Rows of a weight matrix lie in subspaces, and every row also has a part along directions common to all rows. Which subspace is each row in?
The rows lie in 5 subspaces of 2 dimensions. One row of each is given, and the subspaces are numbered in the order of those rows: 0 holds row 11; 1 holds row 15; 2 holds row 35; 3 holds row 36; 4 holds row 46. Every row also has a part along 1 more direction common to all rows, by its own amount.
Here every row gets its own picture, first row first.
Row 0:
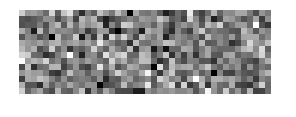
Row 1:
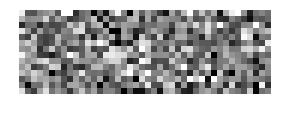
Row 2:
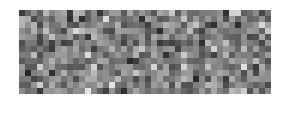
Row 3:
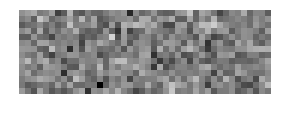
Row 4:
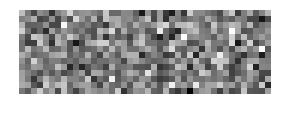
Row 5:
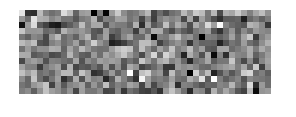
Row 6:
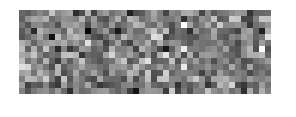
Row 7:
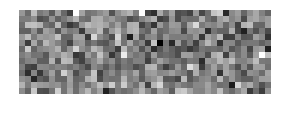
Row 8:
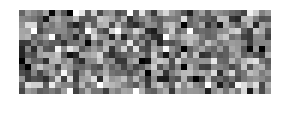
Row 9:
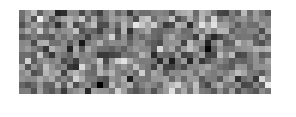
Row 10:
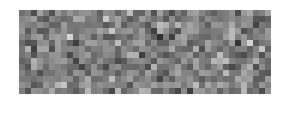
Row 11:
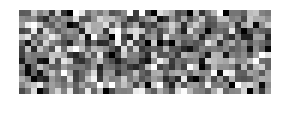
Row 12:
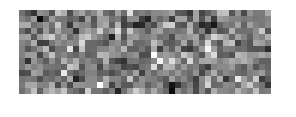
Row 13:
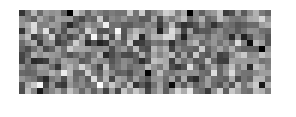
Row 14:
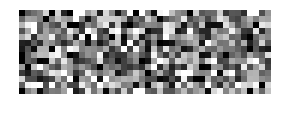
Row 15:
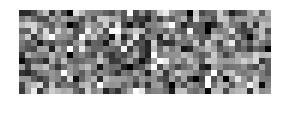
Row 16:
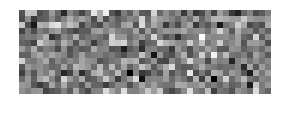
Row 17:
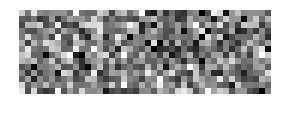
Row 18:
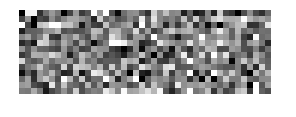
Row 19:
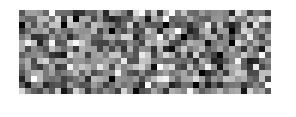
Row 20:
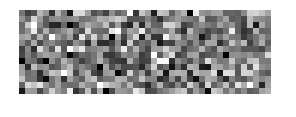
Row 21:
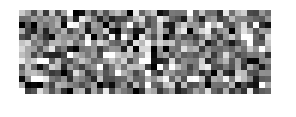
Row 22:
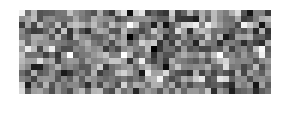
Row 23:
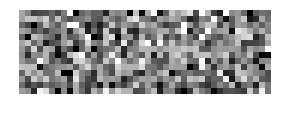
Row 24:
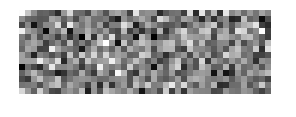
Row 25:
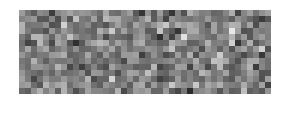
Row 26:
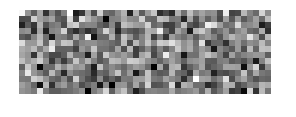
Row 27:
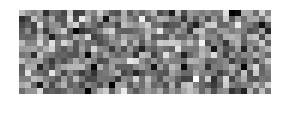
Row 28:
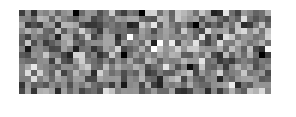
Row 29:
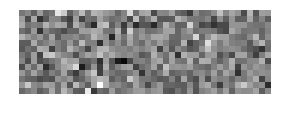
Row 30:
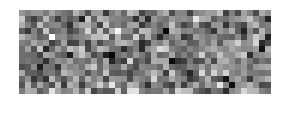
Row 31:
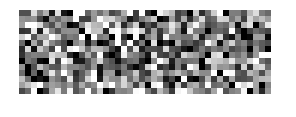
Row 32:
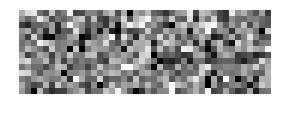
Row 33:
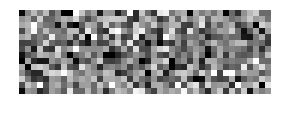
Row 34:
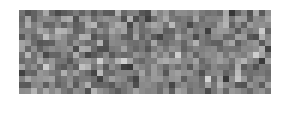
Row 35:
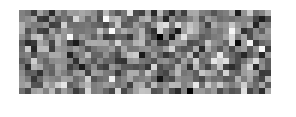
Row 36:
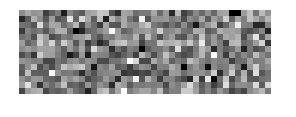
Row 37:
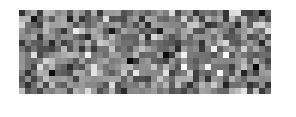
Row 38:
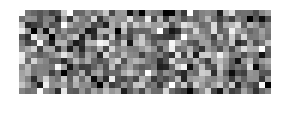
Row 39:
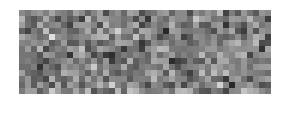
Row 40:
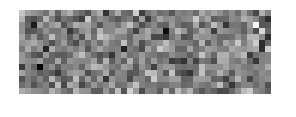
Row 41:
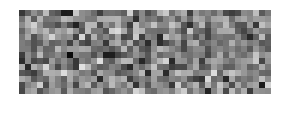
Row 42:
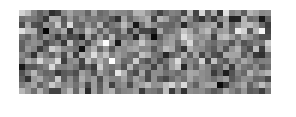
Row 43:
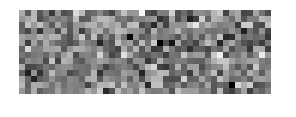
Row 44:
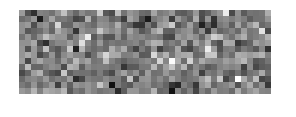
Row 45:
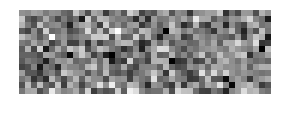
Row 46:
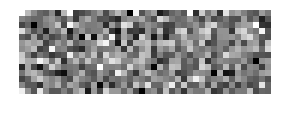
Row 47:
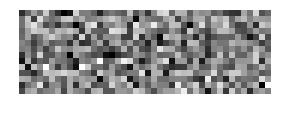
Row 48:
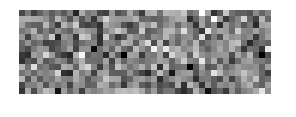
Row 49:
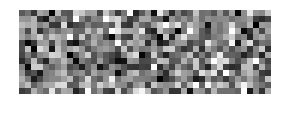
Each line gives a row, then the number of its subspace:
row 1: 3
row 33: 1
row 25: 2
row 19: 2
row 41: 1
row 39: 4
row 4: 2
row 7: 0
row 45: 4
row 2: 3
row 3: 1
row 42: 4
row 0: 0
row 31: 0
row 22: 0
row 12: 1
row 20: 3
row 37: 3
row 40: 4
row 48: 0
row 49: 2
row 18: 3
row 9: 1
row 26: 3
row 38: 2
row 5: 3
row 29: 1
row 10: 2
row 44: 1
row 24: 4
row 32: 1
